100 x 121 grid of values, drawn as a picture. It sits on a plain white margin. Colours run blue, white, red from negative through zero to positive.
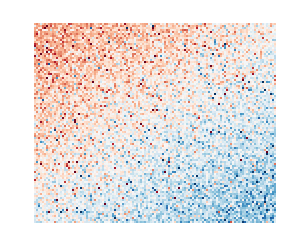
Ninth with the lowest average: bottom right. Average level on the scale: 50%. Mirror symmetry: none. Grain: fine. Ninth with the highest average: top left. Slope: up to the top left. Stripes: none.
